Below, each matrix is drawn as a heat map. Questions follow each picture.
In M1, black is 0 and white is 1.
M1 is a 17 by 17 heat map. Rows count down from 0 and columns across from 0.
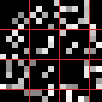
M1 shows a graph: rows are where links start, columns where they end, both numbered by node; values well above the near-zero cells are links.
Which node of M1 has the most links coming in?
node 14
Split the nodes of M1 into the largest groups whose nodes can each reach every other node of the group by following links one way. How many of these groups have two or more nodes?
1
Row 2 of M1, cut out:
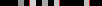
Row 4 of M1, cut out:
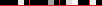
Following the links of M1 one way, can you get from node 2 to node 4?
yes
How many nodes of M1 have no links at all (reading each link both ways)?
0
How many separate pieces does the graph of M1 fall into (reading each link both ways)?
1
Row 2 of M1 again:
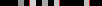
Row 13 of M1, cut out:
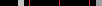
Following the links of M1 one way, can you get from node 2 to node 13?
yes
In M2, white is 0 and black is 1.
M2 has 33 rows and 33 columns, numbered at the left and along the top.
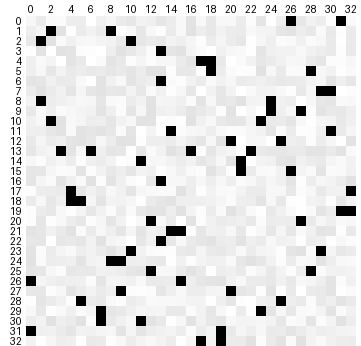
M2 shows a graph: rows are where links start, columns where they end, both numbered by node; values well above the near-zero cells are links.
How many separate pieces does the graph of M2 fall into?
2
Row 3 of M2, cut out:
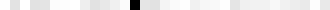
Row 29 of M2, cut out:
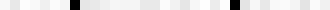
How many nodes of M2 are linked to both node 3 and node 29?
0
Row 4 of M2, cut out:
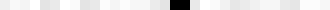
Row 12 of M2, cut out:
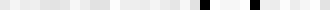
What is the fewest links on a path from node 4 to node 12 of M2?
5
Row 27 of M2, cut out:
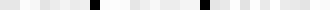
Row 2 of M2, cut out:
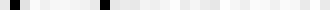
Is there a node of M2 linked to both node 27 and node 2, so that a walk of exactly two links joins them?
no
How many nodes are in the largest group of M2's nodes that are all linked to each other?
2
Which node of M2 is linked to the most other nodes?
node 13
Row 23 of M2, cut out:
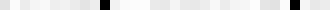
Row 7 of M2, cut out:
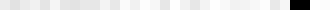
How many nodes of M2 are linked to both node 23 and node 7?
1
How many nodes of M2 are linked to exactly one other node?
4
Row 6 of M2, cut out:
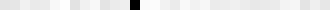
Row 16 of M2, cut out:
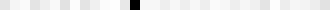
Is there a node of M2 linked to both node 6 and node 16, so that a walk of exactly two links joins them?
yes
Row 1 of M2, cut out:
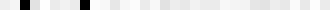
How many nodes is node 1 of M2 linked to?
2
